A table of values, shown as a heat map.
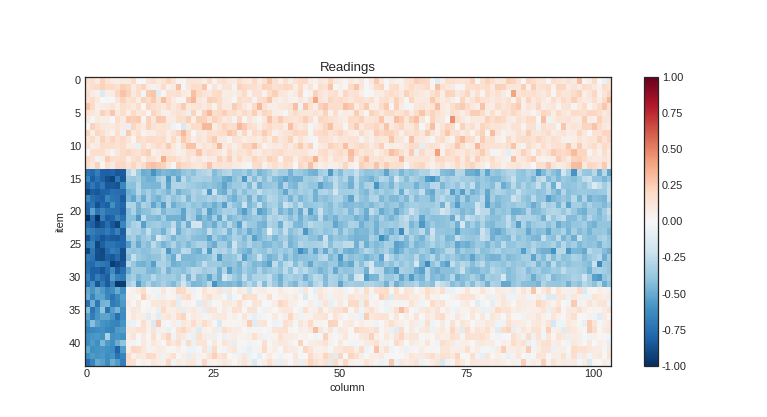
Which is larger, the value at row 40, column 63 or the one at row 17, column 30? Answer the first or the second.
the first
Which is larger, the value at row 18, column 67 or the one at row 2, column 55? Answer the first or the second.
the second
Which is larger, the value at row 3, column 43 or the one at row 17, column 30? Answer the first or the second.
the first
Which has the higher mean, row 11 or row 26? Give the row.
11
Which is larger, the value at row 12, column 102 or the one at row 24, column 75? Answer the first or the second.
the first
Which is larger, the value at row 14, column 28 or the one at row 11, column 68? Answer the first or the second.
the second
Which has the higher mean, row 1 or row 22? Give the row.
1
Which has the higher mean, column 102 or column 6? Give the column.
102
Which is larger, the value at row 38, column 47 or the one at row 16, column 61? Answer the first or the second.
the first
